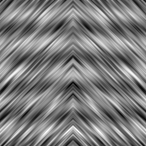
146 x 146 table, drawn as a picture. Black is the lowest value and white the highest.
Stripes: horizontal, repeating 5 times. Mirror symmetry: left to right. Histogram: bell-shaped.
